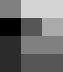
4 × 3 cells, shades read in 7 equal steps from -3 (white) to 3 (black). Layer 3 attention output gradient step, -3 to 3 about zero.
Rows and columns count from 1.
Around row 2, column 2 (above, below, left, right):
-2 0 3 -1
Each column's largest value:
3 1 1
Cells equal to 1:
3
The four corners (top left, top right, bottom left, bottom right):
0 -2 2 1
